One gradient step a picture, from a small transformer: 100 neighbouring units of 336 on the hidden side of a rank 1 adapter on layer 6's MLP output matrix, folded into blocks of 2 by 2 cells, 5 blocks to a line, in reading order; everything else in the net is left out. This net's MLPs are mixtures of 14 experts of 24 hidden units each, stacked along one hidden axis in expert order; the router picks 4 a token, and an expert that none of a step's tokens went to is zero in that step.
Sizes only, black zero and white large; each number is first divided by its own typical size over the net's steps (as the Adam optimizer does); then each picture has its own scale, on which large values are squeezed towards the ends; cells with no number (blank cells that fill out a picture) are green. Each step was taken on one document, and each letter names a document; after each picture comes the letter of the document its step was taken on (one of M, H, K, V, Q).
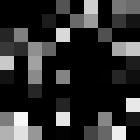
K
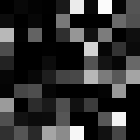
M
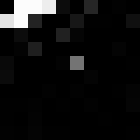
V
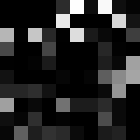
M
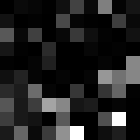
M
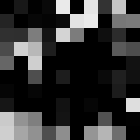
K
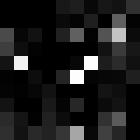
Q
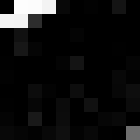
V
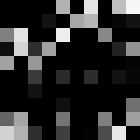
K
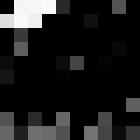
V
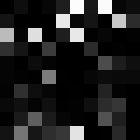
M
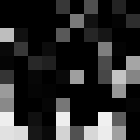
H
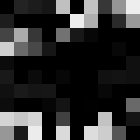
K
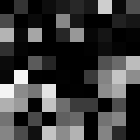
M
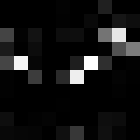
Q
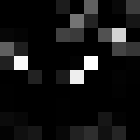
Q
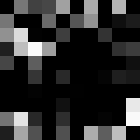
K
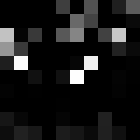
Q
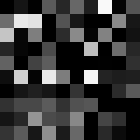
M
